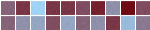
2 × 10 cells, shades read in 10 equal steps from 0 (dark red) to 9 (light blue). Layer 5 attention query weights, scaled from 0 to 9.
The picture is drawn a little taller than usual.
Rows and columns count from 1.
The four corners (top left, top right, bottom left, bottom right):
4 3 4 5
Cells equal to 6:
3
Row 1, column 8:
6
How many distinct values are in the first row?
7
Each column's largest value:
4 6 9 3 7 4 6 6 8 5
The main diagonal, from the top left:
4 6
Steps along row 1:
down up down same up down up down up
